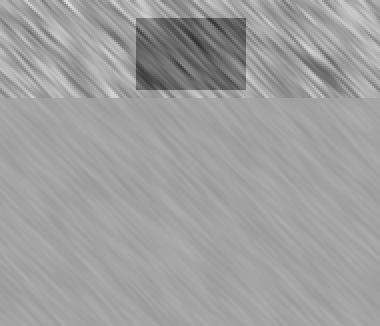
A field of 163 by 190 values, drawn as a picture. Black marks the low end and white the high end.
Ninth with the lowest average: top middle. Histogram: skewed, a long tail of low values. Seam: horizontal, 30% of the way down, the bottom part calmer. Odd patch: lower, in the top middle.
